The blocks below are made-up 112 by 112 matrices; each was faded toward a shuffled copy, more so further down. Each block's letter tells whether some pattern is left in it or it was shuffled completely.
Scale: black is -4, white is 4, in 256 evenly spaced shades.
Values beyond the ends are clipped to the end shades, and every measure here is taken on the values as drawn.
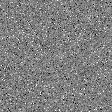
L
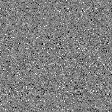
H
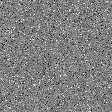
L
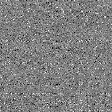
H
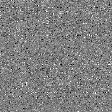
H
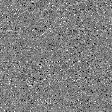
H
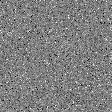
L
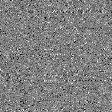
H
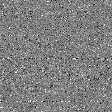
H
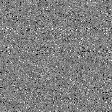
H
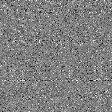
H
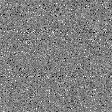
H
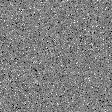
L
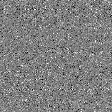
H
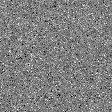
L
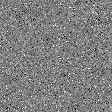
L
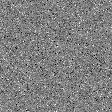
L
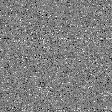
H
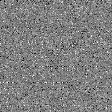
H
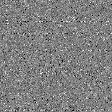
H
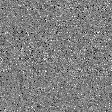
H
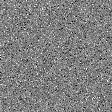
L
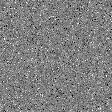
L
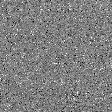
H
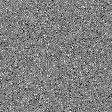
L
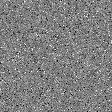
L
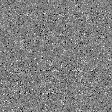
H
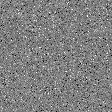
L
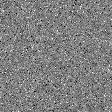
L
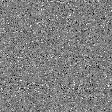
H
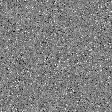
L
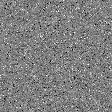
L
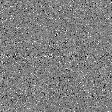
H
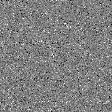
H
